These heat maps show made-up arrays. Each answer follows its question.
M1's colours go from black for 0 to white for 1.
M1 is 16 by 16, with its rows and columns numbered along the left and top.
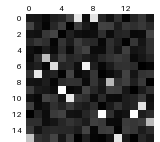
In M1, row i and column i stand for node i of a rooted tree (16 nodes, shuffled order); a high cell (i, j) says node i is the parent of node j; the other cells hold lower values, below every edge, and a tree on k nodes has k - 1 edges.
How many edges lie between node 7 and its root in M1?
5
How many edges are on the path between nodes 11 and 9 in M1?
4
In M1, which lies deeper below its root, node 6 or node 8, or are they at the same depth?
the same depth
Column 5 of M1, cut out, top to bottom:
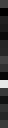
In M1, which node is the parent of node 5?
10
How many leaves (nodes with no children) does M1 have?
5
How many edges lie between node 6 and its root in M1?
4
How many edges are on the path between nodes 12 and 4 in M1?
2
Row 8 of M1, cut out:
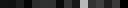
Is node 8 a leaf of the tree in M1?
no
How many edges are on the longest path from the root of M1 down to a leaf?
7
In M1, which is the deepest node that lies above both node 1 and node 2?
0
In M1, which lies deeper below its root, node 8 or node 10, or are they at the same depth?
node 10
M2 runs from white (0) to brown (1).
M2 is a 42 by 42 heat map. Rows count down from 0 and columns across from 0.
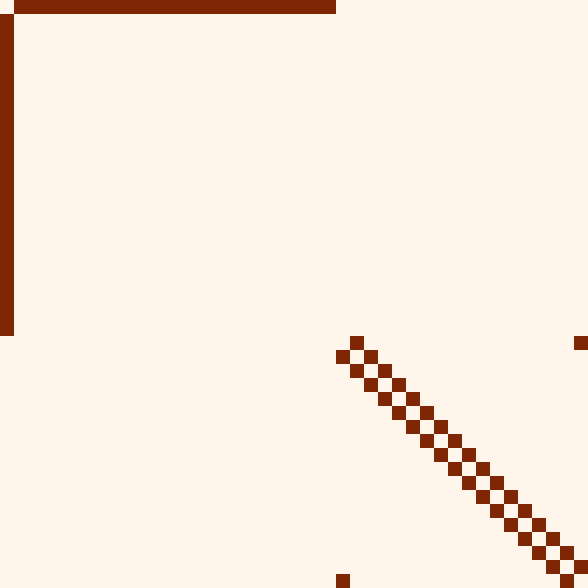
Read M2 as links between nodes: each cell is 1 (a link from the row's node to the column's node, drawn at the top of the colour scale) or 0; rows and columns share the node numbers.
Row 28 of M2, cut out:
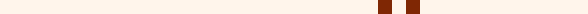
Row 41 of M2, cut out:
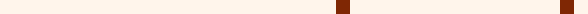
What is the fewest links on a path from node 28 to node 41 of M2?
5
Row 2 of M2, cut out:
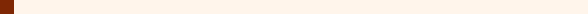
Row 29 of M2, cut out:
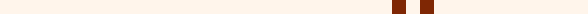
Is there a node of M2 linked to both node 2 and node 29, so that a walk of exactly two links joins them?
no
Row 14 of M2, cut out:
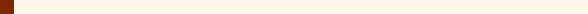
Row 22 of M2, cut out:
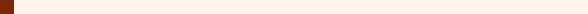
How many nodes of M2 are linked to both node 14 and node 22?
1
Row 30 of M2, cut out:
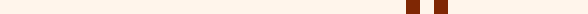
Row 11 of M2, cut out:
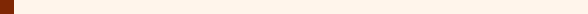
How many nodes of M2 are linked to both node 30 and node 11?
0
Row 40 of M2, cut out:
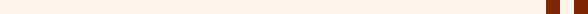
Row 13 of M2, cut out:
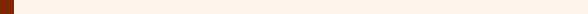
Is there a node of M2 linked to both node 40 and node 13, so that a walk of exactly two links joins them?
no
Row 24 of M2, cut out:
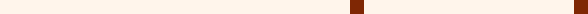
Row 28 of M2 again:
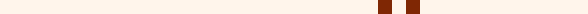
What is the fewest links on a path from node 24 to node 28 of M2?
4
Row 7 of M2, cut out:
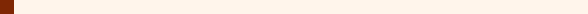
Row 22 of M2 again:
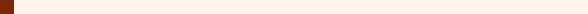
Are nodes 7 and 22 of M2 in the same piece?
yes
